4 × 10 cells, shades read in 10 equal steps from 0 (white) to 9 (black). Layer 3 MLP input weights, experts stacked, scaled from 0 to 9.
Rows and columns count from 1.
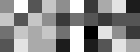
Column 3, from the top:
6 2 3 3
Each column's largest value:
6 6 6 4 8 5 9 7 6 8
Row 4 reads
6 1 3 3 8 0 8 6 1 3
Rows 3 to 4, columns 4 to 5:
2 5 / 3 8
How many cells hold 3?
5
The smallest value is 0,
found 4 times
